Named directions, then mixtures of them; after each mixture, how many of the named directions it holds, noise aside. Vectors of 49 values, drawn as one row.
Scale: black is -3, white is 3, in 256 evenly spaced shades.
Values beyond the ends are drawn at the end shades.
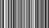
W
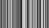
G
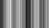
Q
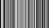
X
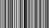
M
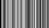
three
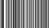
three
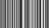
two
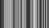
three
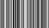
two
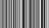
two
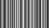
three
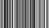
one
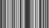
three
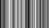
three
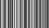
two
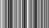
three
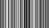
three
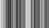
one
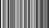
three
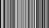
one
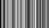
three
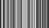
three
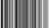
two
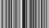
two
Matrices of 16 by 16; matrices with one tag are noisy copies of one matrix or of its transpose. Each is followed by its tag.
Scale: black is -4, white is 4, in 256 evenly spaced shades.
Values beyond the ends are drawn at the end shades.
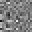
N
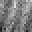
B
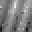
B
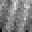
B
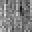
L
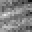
B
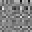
N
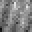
B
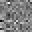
N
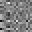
N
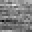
L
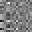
N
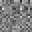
N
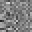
N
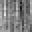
L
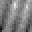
B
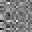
N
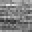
L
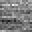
L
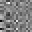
N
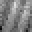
B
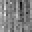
L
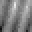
B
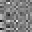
N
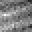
B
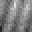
B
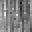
L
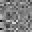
N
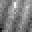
B
